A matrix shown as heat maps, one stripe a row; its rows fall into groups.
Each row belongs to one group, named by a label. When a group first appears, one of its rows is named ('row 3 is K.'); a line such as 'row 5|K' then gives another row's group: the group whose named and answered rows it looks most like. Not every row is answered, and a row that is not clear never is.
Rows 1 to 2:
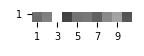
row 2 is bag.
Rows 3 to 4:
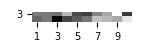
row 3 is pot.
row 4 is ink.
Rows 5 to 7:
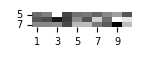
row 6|ink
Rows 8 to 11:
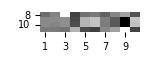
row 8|bag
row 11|pot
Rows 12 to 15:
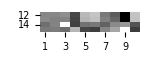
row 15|pot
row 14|bag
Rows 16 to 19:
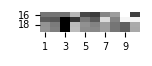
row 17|ink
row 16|pot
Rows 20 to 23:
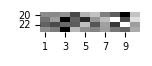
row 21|ink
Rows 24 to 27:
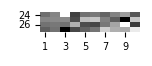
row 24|bag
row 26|pot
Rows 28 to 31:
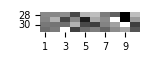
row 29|ink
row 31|bag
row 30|pot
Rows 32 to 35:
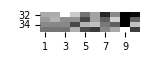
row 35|pot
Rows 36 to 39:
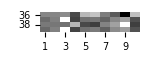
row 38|pot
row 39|bag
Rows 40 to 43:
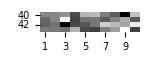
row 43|pot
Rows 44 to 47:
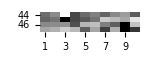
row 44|bag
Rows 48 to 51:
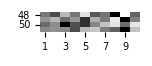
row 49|ink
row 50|ink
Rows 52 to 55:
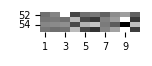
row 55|pot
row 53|pot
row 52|bag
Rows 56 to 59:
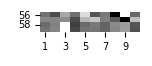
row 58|bag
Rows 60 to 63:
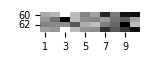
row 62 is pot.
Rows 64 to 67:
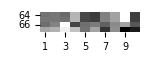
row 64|pot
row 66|bag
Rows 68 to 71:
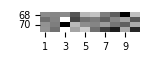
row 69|bag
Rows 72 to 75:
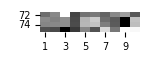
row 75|ink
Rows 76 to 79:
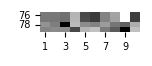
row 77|pot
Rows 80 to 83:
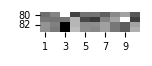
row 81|pot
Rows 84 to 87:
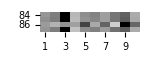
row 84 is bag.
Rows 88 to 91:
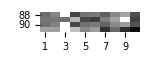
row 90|bag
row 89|pot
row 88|bag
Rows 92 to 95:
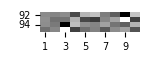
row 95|bag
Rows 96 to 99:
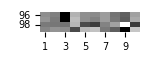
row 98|pot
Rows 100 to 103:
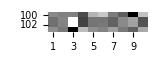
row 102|bag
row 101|bag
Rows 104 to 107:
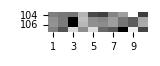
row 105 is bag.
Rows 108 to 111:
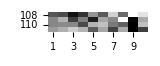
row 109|ink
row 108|ink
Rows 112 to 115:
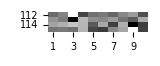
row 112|bag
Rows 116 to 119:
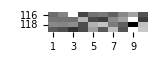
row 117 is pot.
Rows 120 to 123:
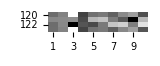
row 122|ink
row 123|bag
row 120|bag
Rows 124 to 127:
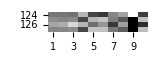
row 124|pot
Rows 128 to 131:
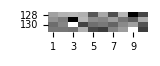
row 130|bag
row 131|pot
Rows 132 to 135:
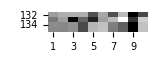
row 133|ink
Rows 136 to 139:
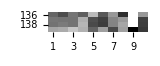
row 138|pot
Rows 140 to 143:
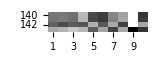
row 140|pot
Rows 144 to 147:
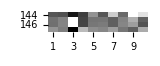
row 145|bag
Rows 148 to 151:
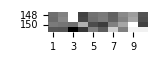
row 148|bag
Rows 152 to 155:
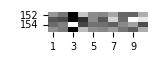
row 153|ink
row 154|bag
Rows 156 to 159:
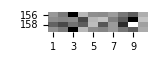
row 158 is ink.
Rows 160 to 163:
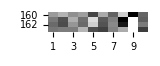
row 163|pot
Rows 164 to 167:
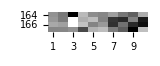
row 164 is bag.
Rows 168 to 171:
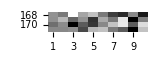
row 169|ink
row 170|ink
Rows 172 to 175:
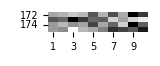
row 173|ink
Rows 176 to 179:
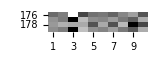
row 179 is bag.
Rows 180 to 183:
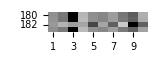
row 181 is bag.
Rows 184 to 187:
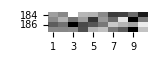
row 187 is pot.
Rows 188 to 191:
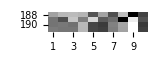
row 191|pot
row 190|pot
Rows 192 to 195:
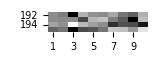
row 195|ink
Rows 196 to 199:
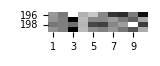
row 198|pot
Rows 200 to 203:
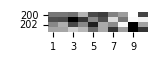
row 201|ink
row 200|pot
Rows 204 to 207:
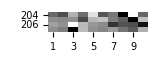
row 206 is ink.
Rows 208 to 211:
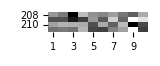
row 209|ink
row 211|pot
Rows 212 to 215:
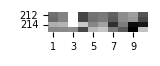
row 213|bag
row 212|bag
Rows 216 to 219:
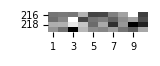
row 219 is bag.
